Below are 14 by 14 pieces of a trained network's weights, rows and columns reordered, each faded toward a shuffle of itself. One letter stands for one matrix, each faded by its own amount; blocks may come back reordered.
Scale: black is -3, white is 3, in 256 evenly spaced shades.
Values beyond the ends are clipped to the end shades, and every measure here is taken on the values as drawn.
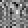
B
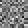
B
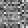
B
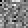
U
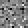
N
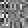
B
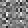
B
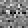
U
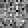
N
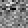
U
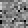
N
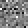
U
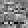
U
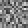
B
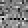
N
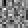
B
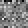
U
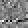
U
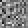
B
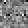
U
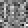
B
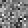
U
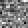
N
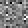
U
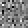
N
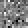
N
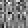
B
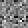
U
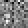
U
